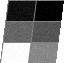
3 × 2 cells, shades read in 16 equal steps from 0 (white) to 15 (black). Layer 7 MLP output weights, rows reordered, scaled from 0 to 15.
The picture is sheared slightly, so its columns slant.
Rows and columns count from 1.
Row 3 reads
0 7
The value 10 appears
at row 2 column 2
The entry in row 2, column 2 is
10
